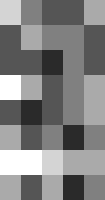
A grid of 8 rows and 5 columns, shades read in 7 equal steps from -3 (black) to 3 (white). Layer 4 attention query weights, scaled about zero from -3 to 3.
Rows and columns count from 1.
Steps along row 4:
down down up up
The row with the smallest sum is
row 3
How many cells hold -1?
12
